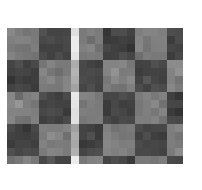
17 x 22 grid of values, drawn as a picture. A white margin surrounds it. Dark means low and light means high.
Slope: none. Mirror symmetry: none. Odd lines: column 9.
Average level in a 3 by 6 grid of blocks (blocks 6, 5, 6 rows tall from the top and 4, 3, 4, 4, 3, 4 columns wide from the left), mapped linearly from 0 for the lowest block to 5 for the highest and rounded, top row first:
2 0 5 1 1 2
2 1 5 1 2 1
0 3 4 2 1 1
